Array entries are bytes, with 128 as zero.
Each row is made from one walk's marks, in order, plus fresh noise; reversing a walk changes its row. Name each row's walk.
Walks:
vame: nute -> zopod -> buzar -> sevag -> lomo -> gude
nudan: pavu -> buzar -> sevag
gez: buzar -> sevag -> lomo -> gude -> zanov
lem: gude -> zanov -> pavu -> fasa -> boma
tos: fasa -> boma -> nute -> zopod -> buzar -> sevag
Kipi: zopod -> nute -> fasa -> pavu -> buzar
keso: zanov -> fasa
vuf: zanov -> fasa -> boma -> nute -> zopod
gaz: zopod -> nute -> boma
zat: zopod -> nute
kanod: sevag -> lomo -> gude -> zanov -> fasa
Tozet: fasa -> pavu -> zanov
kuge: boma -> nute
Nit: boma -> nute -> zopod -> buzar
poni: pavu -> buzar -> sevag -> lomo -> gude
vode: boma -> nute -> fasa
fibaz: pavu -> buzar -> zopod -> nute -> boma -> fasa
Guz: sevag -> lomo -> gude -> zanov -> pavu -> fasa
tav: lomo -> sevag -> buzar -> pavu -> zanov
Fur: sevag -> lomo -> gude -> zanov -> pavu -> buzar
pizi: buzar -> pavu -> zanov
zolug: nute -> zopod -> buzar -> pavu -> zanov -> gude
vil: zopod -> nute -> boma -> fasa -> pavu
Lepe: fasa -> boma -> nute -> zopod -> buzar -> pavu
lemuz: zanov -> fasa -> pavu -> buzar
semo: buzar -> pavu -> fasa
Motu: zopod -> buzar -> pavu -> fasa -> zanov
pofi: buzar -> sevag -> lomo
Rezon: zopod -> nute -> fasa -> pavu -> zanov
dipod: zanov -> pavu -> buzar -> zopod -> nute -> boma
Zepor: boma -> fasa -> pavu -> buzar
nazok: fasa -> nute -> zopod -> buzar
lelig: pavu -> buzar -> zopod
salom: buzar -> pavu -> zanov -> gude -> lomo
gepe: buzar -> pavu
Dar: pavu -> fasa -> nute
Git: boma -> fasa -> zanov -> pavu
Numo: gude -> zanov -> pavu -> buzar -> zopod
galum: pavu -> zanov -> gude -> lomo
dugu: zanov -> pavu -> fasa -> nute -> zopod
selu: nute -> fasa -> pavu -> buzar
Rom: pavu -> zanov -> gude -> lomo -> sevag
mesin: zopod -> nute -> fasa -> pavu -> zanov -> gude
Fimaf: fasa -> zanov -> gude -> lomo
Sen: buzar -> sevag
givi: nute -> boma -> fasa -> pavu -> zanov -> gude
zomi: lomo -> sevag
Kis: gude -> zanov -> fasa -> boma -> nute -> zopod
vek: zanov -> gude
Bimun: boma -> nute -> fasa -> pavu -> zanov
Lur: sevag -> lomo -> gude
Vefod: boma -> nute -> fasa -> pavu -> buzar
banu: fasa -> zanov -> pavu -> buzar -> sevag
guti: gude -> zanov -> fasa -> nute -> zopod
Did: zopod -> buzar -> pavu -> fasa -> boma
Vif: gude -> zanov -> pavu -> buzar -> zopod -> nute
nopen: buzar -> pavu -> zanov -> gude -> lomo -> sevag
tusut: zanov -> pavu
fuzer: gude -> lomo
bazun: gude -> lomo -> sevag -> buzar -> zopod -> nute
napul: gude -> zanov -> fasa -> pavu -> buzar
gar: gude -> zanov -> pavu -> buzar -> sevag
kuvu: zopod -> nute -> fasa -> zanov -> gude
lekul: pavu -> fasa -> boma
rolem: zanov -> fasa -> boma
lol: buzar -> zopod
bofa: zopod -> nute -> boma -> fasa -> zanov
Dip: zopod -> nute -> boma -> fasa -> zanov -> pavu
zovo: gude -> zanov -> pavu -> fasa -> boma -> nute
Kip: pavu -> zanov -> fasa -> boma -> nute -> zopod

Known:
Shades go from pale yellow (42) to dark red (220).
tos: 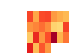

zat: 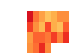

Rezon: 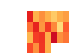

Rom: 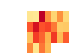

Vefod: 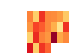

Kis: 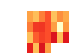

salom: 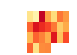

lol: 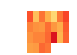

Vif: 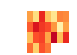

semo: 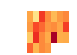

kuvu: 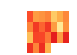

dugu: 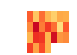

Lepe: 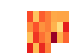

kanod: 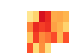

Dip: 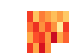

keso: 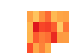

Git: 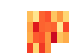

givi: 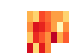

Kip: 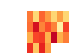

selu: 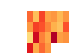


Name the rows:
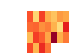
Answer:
fibaz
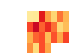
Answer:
galum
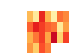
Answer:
Numo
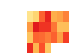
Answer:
Fimaf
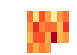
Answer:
Motu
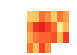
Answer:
vek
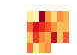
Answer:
nopen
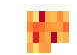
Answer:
nudan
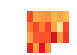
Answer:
bofa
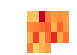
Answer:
pofi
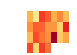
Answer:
Zepor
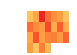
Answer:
zomi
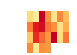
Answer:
gar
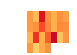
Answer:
Sen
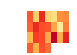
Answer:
zolug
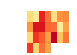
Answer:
napul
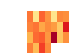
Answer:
Did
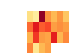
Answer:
tav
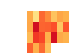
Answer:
Tozet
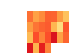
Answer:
vode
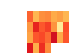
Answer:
vuf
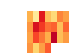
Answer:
pizi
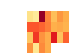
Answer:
poni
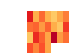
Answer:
Kipi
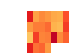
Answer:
nazok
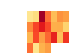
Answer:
gez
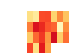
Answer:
lem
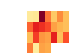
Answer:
Fur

